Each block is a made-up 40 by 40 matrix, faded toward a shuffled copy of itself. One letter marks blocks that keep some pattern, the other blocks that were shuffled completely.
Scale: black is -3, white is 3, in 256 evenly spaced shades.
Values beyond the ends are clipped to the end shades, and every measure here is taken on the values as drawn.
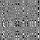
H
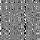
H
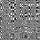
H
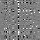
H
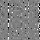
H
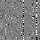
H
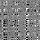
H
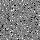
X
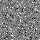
X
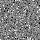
X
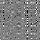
H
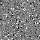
X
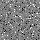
X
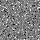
X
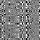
H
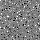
X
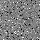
X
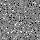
X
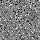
X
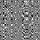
H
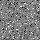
X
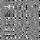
H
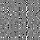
H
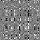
H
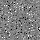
X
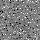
X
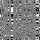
H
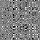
H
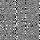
H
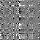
H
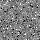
X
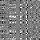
H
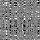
H
